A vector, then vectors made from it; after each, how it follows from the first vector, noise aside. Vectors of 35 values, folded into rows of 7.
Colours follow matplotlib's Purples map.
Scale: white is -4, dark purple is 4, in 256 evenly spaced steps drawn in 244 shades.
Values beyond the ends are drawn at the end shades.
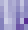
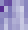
reversed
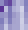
reversed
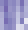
negated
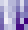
scaled up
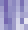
negated
